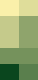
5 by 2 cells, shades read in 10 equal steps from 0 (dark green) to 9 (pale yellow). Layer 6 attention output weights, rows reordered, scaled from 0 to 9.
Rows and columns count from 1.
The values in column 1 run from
0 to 9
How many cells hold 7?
2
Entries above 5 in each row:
2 1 1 0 0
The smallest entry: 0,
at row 5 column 1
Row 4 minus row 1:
-5 -4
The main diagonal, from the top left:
9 5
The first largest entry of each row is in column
1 1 1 1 2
